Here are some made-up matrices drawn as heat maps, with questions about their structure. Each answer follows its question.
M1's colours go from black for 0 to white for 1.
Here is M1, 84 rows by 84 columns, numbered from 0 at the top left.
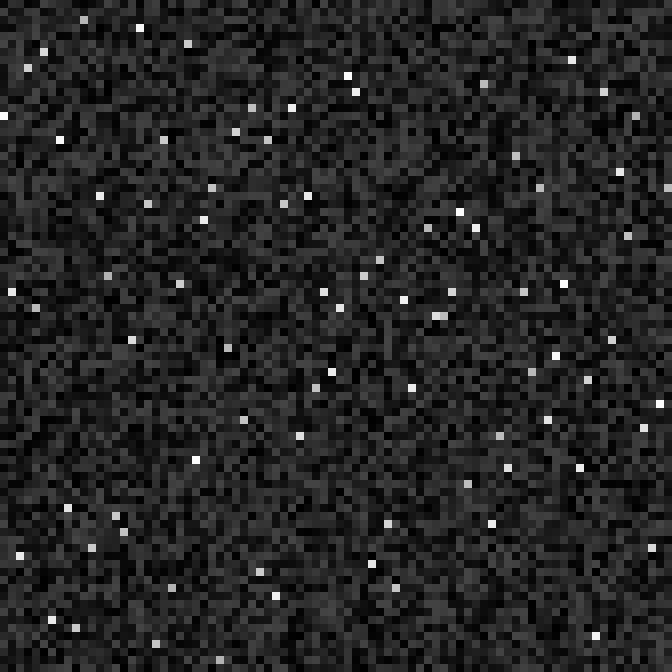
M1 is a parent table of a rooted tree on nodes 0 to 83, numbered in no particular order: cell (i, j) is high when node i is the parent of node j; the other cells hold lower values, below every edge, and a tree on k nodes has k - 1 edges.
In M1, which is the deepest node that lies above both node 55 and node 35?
39
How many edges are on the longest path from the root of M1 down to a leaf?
57
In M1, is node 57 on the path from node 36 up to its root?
yes
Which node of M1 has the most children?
36
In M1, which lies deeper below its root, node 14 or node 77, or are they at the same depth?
node 14
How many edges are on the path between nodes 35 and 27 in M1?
2
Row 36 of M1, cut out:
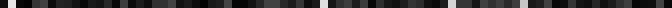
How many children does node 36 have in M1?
4
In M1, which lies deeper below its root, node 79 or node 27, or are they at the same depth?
node 27
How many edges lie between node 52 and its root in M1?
0
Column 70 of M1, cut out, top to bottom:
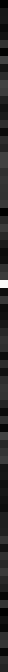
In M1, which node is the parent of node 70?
35
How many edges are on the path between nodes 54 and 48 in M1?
2
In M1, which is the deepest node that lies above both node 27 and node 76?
42
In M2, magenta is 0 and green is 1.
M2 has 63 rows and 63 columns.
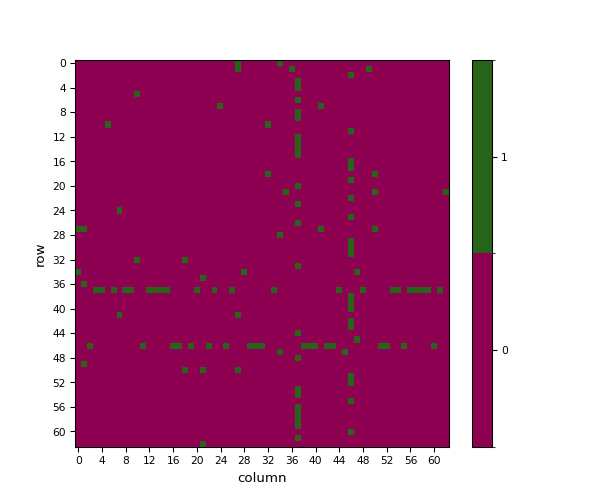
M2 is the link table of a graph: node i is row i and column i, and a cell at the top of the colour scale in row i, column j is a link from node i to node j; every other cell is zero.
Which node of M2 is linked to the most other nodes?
node 37
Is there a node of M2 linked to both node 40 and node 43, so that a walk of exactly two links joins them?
yes
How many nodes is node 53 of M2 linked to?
1
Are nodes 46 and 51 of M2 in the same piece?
yes
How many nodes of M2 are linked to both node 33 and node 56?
1
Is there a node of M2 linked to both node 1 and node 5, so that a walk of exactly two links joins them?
no
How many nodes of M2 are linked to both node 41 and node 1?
1
